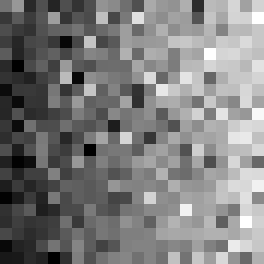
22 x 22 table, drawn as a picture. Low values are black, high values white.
Stripes: none. Slope: up to the right. Ninth with the highest average: top right. Ninth with the lowest average: bottom left. Odd rows or columns: none.
